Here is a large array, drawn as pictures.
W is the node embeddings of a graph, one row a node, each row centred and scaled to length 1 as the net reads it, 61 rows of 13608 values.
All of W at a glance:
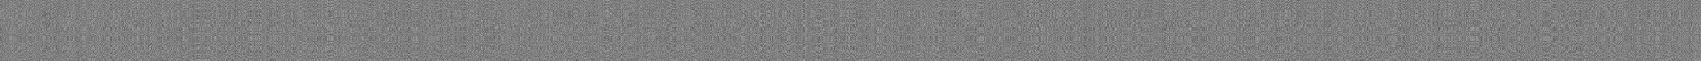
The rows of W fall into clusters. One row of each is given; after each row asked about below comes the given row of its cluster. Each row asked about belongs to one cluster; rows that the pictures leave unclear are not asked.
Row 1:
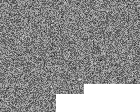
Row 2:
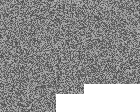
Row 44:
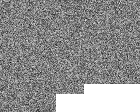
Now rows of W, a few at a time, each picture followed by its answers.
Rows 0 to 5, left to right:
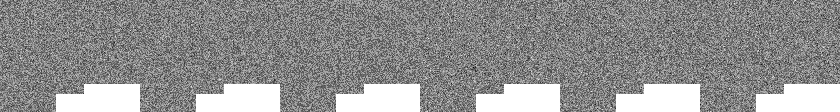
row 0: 44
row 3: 44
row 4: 1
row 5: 1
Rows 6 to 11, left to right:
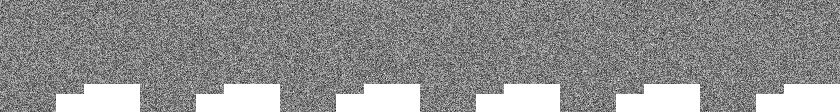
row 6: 44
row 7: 1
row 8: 2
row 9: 1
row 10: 44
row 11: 44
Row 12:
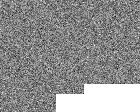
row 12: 44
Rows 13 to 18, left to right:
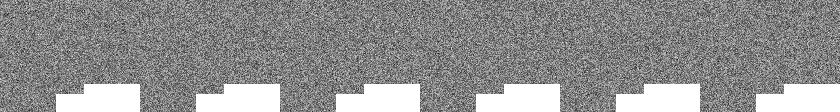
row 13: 2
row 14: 44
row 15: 44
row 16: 44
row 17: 1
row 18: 44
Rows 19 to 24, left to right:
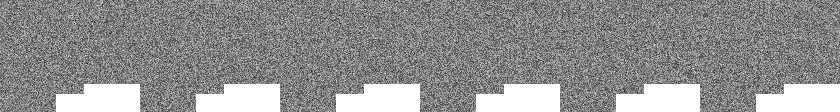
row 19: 1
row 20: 2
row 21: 2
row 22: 44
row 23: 44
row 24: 2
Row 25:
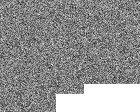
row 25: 2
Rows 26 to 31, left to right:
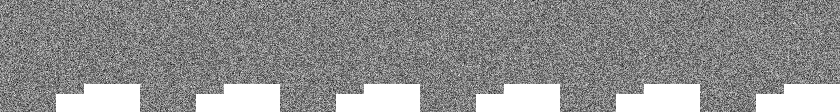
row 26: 2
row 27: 1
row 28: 1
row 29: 1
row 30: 1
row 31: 44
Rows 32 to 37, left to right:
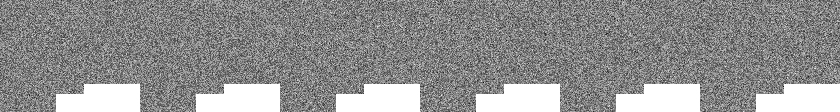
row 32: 1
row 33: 2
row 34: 44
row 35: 2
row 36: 1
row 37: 1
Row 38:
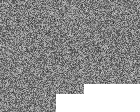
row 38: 1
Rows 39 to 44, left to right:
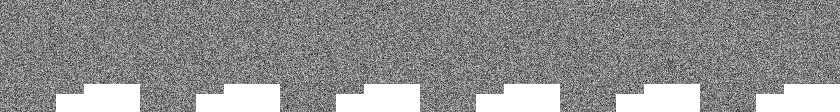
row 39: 1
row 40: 1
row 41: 44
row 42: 1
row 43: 2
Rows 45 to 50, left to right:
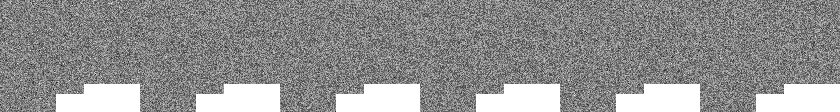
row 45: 1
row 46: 1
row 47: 2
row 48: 2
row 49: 2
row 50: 44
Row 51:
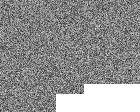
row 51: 44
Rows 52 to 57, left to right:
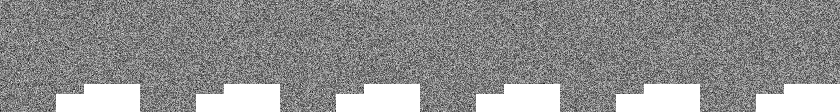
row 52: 44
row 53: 1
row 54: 2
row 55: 44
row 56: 1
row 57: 1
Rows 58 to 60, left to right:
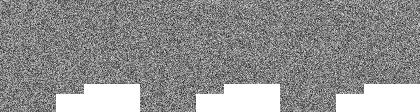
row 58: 44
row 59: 2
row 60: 2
